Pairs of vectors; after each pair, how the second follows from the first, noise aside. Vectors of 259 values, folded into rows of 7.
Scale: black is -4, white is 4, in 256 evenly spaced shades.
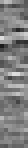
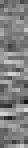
reversed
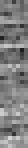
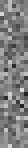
shuffled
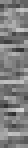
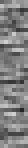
negated
